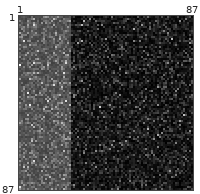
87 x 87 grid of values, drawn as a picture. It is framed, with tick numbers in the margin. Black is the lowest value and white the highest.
Average level on the scale: 20%. Stripes: none. Seam: vertical, 30% of the way across, the left part higher.
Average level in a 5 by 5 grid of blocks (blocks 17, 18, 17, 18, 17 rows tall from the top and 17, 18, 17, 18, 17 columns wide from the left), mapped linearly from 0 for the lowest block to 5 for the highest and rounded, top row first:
5 3 0 0 0
5 3 0 0 0
5 3 0 0 0
5 3 0 0 0
5 2 0 0 0
